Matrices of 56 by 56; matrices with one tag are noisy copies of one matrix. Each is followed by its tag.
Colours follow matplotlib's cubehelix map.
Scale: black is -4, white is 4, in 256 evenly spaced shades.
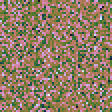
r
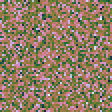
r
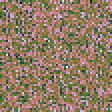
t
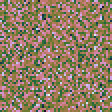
r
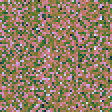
r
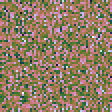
t
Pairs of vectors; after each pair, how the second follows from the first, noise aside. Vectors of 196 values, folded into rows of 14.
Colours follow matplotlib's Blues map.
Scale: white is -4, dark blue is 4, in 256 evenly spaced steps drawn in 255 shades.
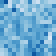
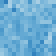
shrunk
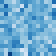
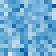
negated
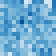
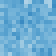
shrunk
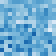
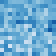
negated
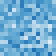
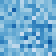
negated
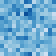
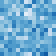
negated
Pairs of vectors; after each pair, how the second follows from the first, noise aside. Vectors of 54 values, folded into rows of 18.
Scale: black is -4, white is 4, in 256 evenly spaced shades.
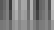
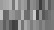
shuffled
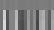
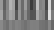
reversed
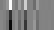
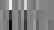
copied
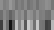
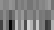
copied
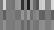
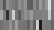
shuffled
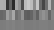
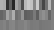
copied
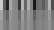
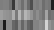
shuffled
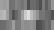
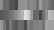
reversed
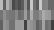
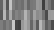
shuffled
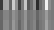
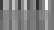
copied
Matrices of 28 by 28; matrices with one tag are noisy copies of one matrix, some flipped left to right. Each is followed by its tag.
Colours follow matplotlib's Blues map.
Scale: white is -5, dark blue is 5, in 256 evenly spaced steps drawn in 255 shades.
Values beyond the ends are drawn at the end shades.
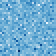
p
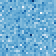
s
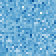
s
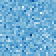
s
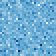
p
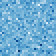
p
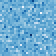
s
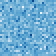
s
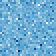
p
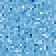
s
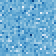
s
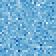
p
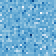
s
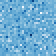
s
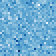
p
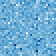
p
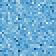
p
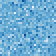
s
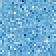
s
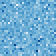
p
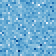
p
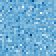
s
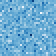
s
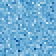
p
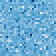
s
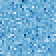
s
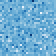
s
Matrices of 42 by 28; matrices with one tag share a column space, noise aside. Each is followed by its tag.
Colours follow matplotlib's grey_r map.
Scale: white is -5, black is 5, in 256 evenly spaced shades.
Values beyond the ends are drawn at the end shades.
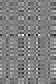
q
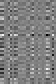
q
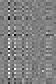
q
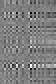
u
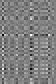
q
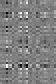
u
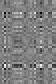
u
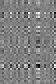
u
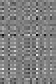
q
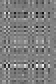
u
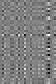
q
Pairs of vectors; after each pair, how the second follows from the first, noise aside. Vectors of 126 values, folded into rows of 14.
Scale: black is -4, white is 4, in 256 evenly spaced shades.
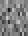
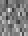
negated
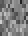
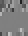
partly zeroed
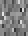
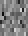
negated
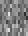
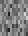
negated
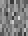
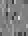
partly zeroed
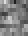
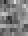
negated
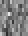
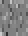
partly zeroed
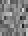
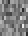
negated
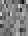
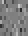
partly zeroed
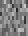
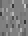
partly zeroed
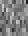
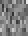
negated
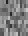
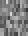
negated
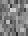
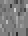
partly zeroed
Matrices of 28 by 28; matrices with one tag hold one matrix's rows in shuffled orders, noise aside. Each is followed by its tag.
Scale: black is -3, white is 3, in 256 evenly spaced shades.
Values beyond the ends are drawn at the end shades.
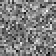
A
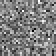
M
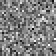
M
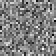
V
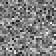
A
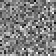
V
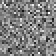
M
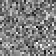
V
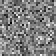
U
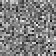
V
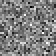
A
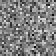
M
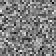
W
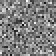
U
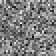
M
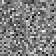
M
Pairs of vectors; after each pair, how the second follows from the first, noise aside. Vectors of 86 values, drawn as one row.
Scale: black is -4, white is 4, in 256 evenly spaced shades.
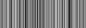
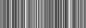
negated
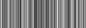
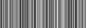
sign-scrambled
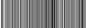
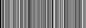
sign-scrambled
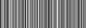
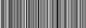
negated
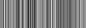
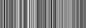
negated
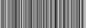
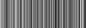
sign-scrambled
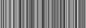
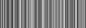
negated
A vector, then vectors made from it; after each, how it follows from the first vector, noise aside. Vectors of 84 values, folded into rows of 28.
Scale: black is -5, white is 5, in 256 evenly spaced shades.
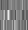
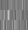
shrunk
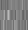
shrunk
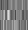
copied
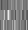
copied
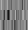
negated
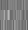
shrunk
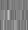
shrunk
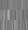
shrunk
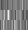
copied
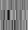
negated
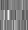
copied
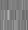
shrunk
